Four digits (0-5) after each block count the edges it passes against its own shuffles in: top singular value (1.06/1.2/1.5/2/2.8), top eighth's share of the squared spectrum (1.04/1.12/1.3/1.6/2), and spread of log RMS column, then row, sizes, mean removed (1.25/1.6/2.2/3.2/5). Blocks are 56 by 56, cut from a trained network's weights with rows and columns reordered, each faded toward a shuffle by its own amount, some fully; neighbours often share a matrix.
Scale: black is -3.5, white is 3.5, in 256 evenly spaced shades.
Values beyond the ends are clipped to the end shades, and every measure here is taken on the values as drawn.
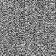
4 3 1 1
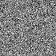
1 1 0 0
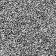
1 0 0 0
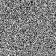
0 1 0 0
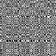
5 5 3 3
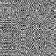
4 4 2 2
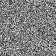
0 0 0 0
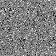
1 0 0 0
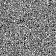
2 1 0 0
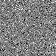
0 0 0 0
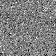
1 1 0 0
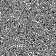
0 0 0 0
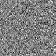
3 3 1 1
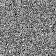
2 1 0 0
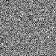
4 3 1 0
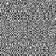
4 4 2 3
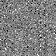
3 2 1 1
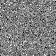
0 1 0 0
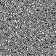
0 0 0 0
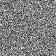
2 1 0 0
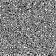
3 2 0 1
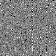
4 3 2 1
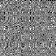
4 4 2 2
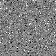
2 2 0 0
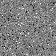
0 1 0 0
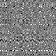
4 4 1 2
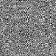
4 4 2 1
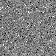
2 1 0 0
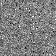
1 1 0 0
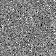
1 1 0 0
